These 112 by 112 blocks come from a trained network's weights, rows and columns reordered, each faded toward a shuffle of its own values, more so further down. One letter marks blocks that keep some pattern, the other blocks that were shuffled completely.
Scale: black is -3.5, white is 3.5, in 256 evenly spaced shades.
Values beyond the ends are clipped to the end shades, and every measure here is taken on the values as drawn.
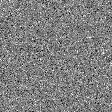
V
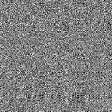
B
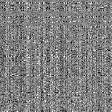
B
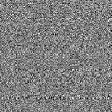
B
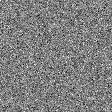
V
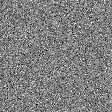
V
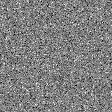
V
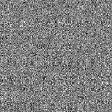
B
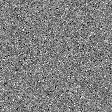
V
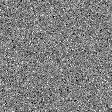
V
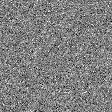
V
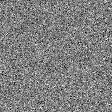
V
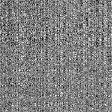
B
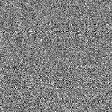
B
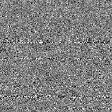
B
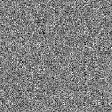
B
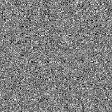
B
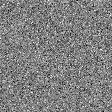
V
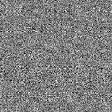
B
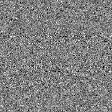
B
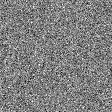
V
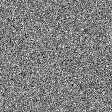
V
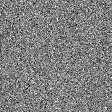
V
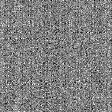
B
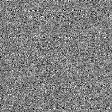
B
